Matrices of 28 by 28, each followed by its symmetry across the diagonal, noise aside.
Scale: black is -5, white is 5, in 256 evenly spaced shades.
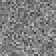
neither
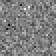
antisymmetric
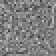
antisymmetric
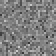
neither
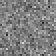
antisymmetric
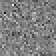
antisymmetric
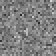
neither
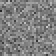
neither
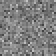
antisymmetric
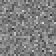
neither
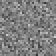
antisymmetric
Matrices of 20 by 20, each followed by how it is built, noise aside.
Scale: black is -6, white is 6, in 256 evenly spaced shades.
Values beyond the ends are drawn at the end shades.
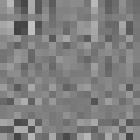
low rank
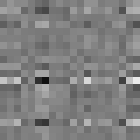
low rank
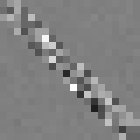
banded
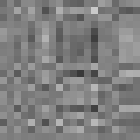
low rank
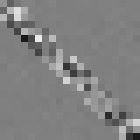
banded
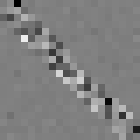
banded
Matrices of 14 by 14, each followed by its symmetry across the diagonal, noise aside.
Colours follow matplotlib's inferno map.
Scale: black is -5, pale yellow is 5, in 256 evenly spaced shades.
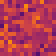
neither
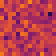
neither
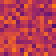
antisymmetric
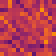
antisymmetric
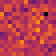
neither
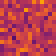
neither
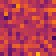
antisymmetric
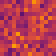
neither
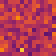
neither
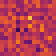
antisymmetric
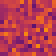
antisymmetric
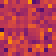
antisymmetric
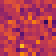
antisymmetric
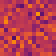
antisymmetric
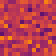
neither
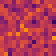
neither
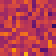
antisymmetric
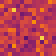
neither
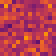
neither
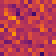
antisymmetric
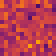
neither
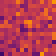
antisymmetric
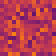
antisymmetric
